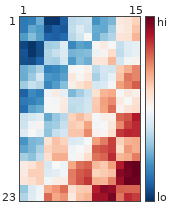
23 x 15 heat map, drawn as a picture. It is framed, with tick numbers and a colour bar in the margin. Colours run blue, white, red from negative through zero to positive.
Grain: checkered. Ninth with the highest average: bottom right. Ninth with the lowest average: top left. Slope: up to the bottom right. Mirror symmetry: none.
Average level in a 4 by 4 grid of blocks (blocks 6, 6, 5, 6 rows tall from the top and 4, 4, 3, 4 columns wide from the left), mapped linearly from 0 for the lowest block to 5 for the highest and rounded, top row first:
0 1 2 2
1 2 3 3
2 3 3 4
3 3 4 5
